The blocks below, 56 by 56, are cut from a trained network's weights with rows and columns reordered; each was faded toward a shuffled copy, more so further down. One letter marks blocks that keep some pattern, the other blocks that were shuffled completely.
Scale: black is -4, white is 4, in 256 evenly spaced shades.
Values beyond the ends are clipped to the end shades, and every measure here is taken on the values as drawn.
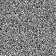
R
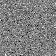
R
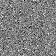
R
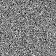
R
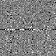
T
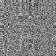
T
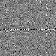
T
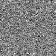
T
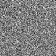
T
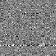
T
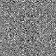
T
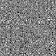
T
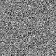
T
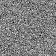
R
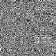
T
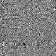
T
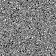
R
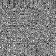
T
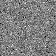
R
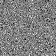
R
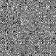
T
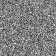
R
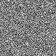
R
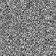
T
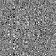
T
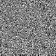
T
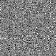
T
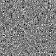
T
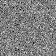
R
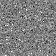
R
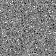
R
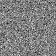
R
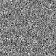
T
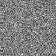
T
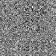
T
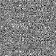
T
